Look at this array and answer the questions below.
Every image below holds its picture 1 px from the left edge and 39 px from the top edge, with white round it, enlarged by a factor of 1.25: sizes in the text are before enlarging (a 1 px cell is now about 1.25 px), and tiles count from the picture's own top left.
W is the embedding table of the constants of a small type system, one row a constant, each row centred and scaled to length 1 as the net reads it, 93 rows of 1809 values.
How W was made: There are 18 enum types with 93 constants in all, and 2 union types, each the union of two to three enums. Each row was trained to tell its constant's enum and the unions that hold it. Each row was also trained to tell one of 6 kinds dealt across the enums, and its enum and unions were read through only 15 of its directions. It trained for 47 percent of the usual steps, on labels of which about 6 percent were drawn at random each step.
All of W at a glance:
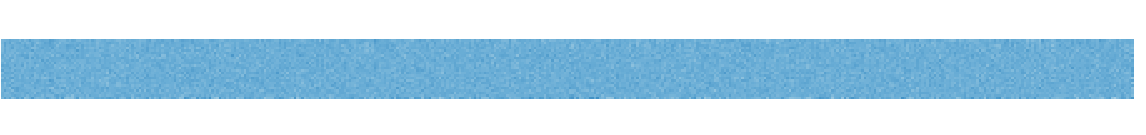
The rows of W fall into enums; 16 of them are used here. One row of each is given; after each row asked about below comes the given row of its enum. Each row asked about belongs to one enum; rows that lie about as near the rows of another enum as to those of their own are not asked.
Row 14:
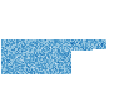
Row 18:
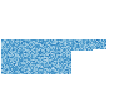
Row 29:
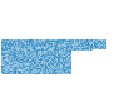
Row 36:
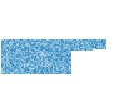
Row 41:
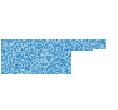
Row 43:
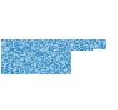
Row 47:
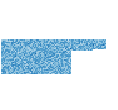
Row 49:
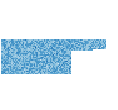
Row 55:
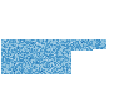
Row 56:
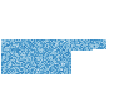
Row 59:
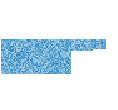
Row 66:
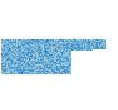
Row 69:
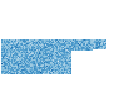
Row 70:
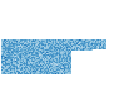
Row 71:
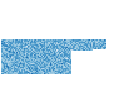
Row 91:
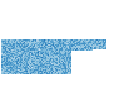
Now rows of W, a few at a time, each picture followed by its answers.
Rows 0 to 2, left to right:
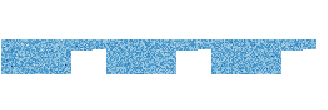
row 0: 47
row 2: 56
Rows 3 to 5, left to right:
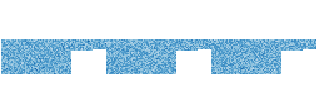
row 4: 18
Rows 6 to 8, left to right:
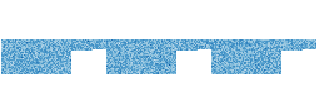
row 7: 41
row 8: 29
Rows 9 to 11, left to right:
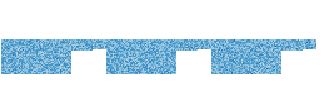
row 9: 55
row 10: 47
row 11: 55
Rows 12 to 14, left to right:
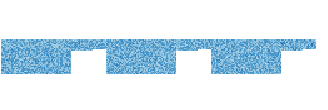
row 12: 47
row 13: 43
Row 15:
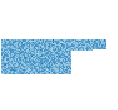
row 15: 29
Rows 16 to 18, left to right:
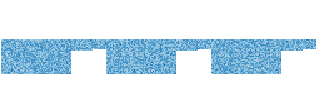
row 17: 47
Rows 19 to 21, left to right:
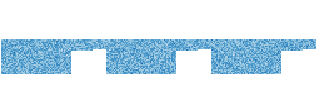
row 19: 55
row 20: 66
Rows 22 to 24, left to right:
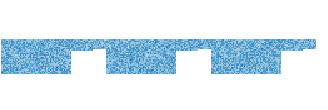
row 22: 49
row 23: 91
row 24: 49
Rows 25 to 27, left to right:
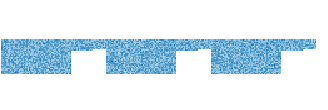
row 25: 69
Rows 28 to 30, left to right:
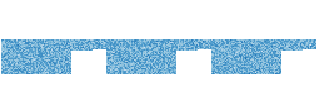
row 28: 43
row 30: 14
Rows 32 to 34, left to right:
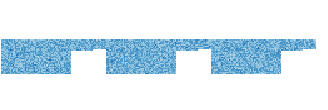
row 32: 43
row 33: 55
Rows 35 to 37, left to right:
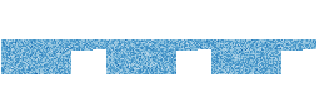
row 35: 66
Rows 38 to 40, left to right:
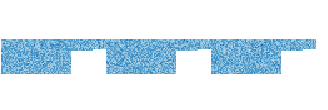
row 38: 56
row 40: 69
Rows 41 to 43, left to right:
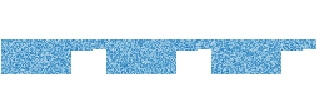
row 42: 41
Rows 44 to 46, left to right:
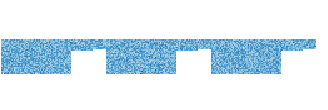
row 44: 55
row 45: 18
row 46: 56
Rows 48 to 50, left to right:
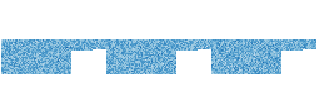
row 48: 66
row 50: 59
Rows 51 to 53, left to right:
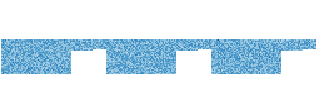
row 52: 41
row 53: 70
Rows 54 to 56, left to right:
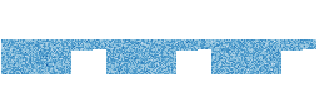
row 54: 49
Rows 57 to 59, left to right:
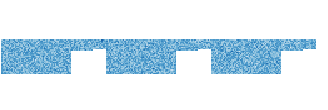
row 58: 69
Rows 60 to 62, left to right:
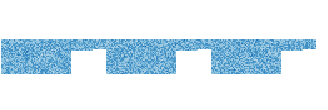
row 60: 91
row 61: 70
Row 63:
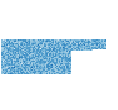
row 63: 70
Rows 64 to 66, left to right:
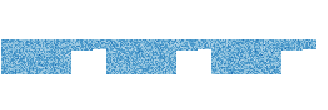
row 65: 56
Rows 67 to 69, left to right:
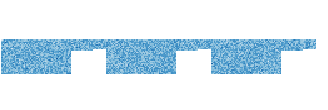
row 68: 71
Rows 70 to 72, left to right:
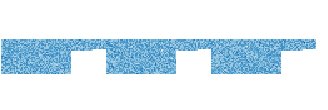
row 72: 71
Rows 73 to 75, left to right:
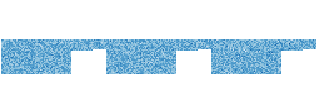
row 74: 41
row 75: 69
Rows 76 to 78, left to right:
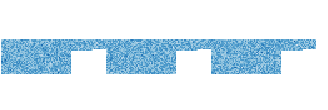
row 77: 59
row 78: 49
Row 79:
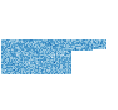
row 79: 91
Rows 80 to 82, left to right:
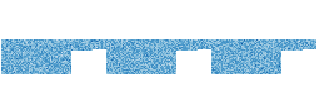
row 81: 66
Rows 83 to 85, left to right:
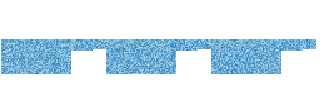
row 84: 66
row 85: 69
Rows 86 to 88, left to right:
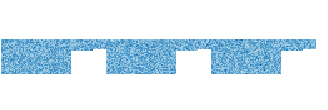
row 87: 14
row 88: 56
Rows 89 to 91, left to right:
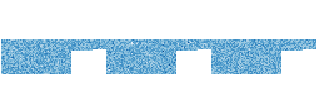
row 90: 36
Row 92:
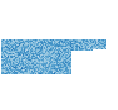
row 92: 18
